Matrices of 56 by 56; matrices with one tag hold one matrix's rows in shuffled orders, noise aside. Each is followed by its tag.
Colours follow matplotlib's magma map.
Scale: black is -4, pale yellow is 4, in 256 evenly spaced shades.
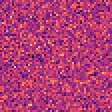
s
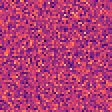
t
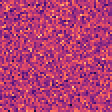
s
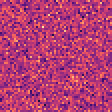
t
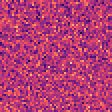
t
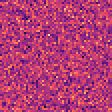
t
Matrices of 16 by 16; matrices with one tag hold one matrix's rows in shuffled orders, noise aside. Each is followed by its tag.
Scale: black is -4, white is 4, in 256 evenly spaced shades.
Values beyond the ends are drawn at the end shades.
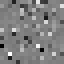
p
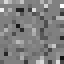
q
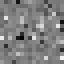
q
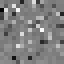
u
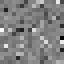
q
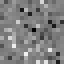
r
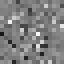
p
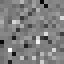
p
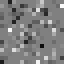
p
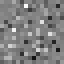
r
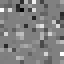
q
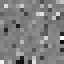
q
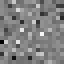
u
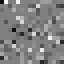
u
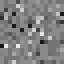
u
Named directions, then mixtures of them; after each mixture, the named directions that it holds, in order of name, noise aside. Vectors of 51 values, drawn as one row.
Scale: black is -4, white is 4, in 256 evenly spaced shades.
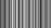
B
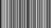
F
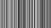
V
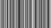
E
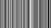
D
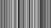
B, V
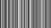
D, E, V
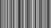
B, E, F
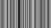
E, V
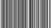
D, F, V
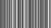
B, D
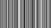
B, E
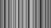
B, D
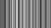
B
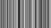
B, E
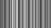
B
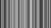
B, D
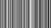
D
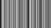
B, D, F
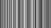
B, E, F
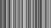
B, V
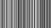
V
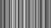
B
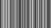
D, E, F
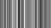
B, E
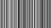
V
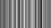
B, E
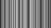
B, D, F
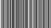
B, E, F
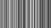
D, V
